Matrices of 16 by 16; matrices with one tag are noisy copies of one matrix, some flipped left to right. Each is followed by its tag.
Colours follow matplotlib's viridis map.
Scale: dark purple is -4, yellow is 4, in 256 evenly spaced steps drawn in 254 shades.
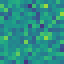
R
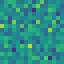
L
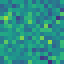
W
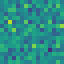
L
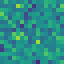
R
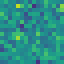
R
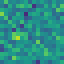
R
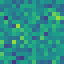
W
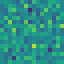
L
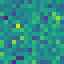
W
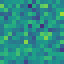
R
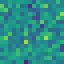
R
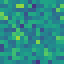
R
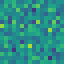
L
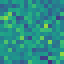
W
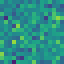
W
